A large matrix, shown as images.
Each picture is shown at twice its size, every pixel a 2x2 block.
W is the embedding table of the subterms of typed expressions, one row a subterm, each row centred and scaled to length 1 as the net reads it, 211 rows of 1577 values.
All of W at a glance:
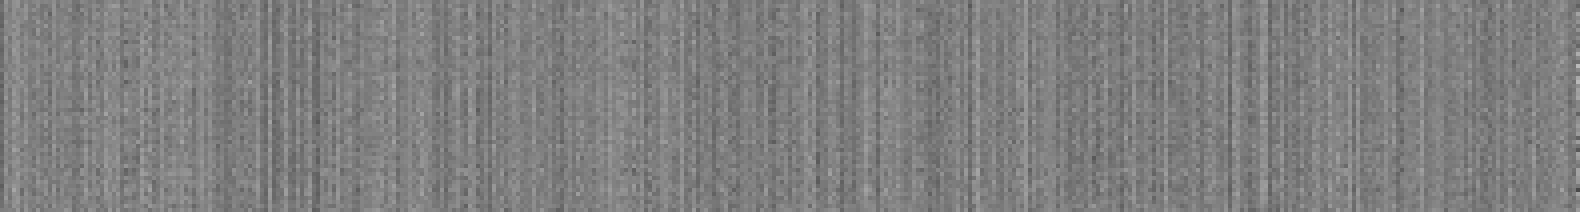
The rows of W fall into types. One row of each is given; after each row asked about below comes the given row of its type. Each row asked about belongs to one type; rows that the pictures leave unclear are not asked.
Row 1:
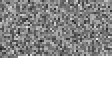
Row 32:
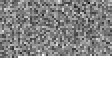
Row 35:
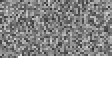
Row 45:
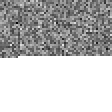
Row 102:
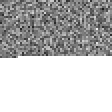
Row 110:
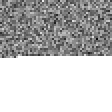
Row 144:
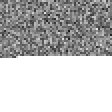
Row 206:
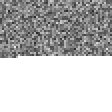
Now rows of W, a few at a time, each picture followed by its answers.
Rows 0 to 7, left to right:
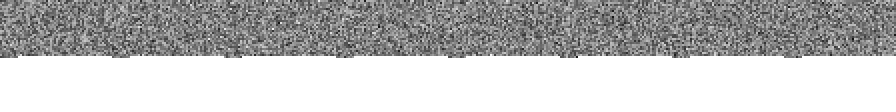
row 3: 1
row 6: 32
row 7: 32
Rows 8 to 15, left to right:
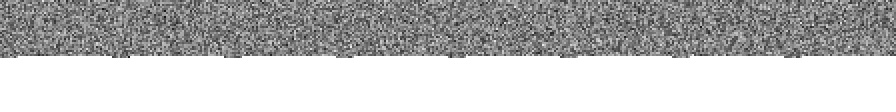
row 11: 35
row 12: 206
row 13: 144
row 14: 110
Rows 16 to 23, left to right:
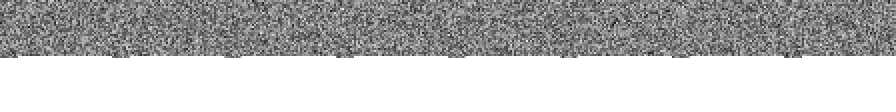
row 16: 102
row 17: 32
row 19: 45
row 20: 45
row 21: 110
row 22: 144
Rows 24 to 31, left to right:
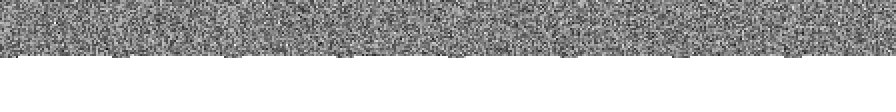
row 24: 1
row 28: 144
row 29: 45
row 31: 1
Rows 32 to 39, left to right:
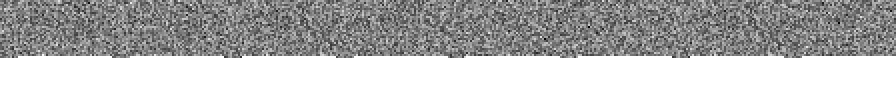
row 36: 206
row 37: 110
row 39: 35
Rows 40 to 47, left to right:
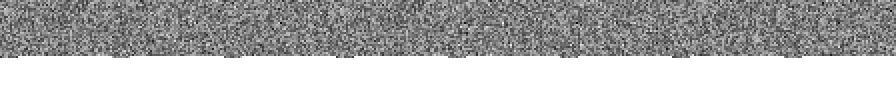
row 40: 35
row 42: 102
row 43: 35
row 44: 32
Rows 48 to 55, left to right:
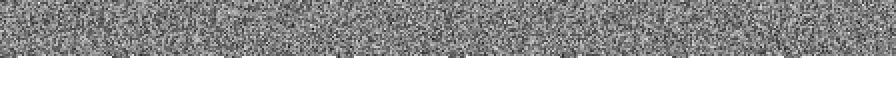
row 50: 35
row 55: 1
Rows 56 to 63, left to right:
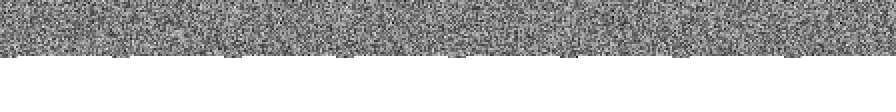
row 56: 32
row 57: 110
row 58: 1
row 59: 1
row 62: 45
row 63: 102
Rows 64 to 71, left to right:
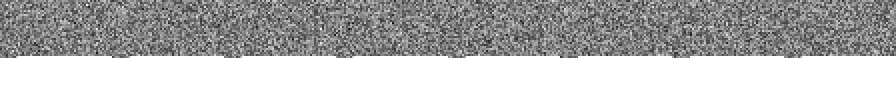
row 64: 102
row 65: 144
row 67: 45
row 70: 45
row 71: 102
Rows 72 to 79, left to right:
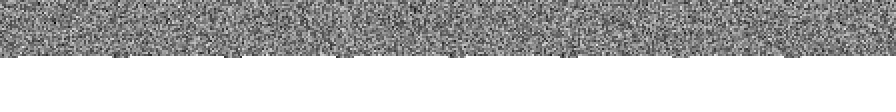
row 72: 35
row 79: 102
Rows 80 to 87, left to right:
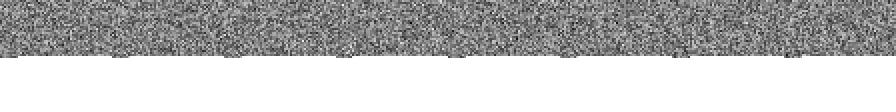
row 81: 144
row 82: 45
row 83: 144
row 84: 144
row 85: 45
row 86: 45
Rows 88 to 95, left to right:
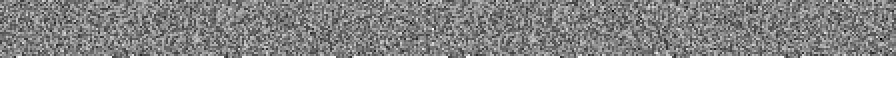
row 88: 35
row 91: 206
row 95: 206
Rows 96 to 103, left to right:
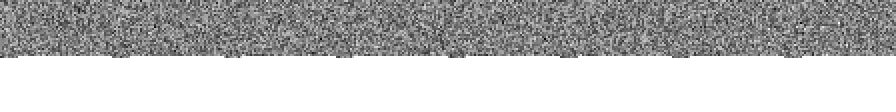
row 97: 1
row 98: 110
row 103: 32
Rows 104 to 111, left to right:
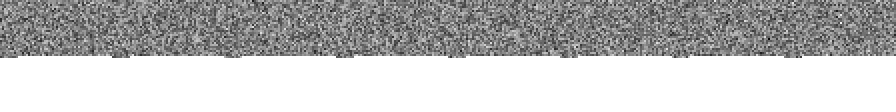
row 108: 110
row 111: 32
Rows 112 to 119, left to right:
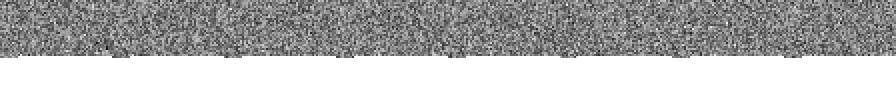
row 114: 45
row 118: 32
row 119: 1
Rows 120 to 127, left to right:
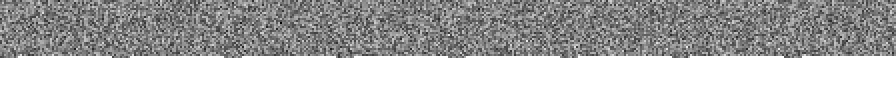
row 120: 206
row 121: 35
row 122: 45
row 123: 45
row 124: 45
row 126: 206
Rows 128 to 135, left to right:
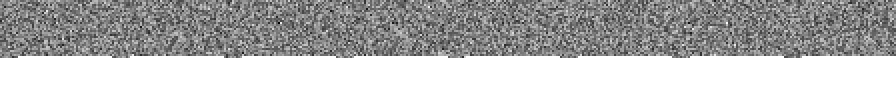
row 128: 35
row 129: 110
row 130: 144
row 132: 35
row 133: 35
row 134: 32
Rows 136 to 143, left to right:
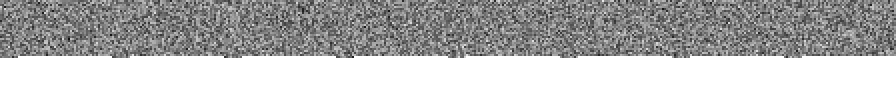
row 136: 32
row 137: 206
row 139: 206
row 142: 32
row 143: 110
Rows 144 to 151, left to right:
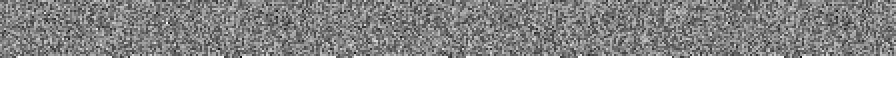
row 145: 1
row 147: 144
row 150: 35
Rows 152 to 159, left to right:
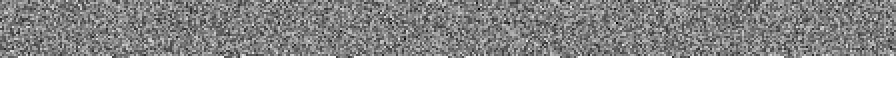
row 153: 144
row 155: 144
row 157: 102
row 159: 32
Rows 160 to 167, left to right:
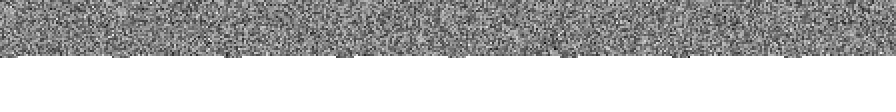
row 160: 144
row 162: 32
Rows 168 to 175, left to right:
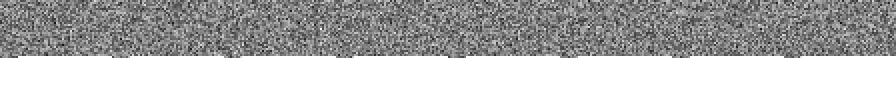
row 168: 35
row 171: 35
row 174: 35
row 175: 102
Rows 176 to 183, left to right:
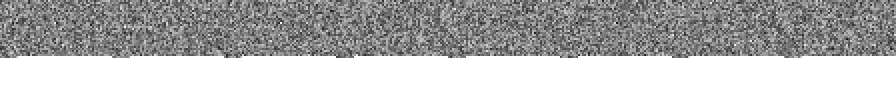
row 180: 45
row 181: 35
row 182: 102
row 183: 45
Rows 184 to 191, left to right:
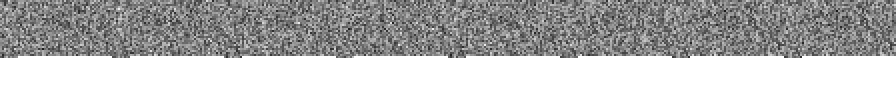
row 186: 45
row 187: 1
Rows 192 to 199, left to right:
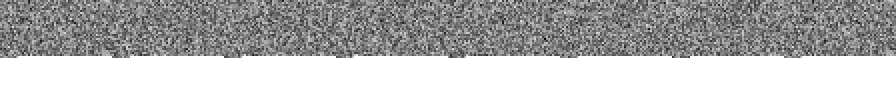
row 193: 32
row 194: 206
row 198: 35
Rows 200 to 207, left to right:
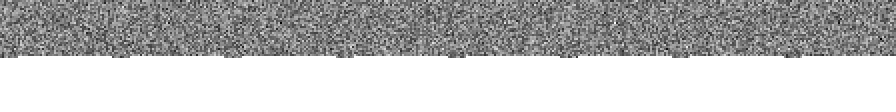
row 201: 1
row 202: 45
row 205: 1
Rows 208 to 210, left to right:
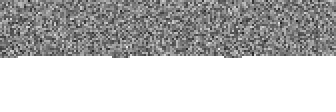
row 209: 206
